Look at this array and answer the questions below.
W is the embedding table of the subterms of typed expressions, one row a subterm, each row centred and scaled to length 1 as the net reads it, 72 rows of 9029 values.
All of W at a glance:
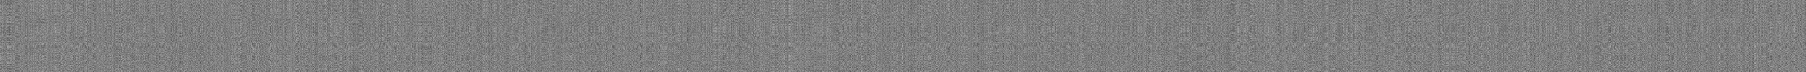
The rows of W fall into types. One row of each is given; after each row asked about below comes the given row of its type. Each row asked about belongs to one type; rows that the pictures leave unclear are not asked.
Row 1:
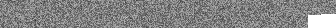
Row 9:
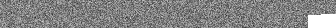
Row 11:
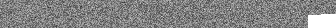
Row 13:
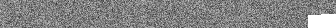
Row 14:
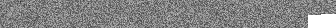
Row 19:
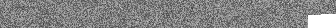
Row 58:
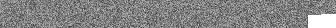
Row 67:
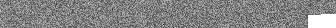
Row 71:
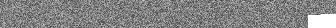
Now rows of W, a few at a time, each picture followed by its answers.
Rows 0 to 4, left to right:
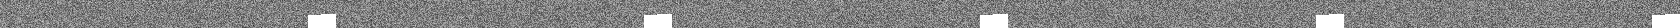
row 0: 9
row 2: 71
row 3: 9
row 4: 9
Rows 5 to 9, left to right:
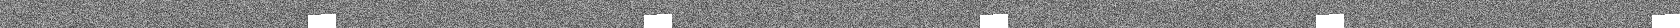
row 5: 67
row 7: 58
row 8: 1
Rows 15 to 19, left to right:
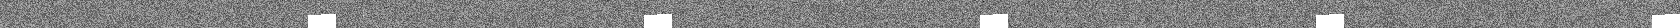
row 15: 9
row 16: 58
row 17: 11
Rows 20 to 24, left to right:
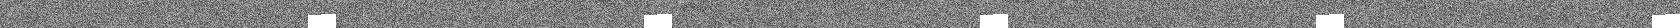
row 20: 14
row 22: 19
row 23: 9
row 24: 1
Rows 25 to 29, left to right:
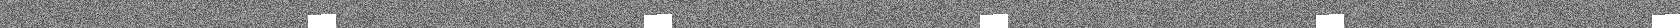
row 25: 13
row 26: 14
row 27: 1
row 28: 67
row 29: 14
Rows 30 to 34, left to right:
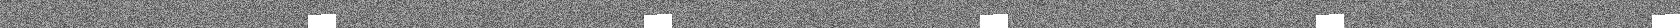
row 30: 9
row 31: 67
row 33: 71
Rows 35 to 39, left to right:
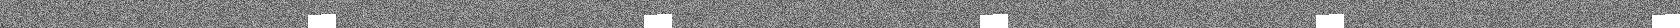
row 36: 58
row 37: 67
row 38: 9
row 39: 67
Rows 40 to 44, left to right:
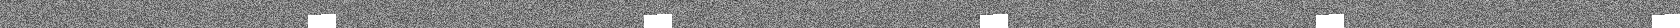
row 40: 9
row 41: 13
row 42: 67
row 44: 71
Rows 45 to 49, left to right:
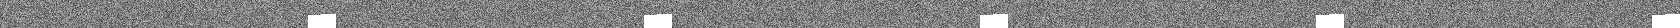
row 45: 19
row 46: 58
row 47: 58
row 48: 13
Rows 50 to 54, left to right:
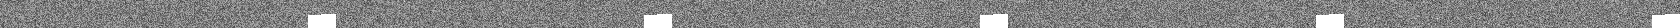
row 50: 1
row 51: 71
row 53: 58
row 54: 19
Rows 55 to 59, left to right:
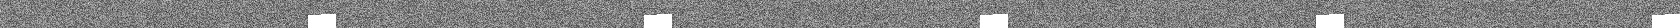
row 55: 67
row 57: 11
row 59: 11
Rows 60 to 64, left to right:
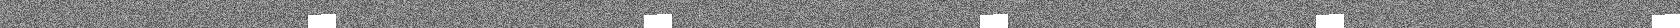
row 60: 67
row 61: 71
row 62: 58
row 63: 58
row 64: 71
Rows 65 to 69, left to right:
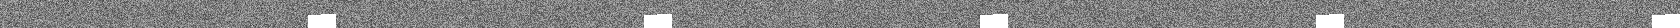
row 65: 13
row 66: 1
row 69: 13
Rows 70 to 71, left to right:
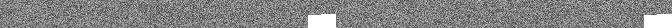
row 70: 11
